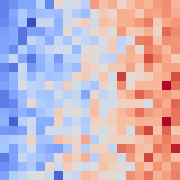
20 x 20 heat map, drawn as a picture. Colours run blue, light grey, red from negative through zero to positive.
Slope: up to the right. Grain: fine. Ninth with the lowest average: top left. Average level on the scale: 50%.
